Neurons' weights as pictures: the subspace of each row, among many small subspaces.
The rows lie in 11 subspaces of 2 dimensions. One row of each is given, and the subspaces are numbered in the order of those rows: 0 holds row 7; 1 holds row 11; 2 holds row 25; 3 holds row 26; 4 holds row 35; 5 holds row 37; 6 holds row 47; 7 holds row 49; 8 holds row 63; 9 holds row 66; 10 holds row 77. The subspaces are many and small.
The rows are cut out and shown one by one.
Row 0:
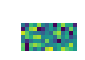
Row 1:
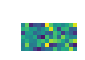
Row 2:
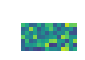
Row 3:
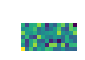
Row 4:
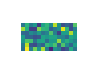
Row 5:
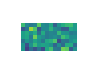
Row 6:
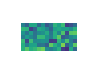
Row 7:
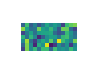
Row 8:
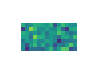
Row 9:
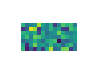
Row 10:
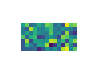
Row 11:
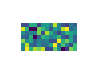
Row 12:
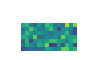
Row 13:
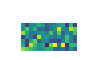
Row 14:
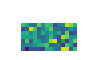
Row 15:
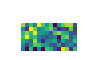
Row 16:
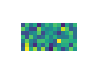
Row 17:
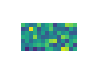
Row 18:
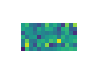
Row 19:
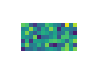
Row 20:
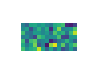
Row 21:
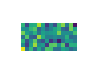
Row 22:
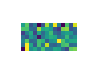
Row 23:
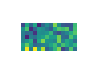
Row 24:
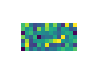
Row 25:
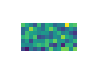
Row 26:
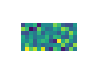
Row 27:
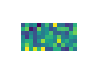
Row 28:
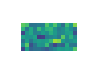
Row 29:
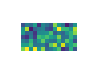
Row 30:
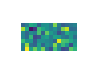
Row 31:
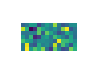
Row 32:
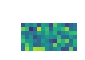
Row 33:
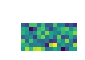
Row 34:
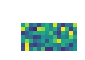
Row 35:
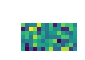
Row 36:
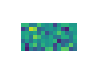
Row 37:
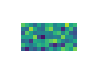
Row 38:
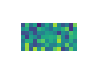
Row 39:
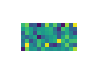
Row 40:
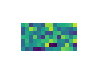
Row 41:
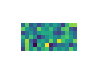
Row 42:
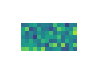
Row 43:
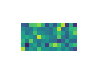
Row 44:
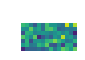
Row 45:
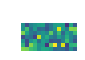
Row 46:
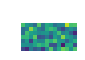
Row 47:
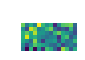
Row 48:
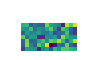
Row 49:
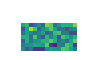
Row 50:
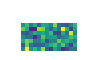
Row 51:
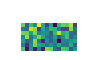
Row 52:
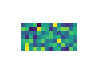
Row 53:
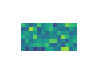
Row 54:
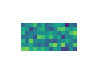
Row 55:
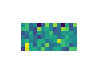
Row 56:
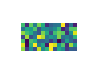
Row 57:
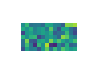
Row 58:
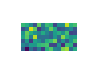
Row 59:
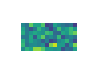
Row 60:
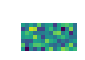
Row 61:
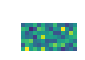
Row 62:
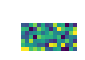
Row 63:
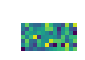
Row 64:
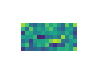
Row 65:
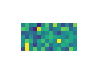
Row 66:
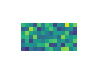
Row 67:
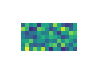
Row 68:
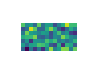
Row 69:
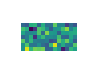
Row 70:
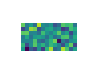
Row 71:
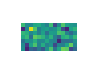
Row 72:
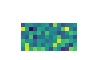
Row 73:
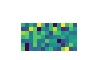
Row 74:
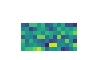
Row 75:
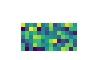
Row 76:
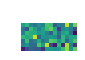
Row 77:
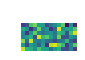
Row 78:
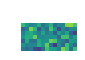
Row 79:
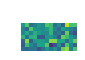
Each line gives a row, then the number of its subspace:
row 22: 10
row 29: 6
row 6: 3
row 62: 9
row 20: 0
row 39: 10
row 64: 5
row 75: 0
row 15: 6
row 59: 7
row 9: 4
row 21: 8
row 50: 5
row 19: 10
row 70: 3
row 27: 8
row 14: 3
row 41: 0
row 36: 1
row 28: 5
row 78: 0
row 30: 1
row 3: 8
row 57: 0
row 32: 0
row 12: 9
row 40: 7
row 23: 6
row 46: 2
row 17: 4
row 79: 3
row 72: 7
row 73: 10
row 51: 8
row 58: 9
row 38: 6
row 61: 5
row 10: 3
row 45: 6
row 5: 4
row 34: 5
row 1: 7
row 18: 9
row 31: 1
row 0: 5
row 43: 10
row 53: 4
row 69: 1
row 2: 4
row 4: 2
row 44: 2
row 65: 9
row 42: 8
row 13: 6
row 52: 9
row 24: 2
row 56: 3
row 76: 8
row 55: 10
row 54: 2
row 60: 5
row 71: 7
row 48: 4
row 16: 3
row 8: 7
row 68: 2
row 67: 2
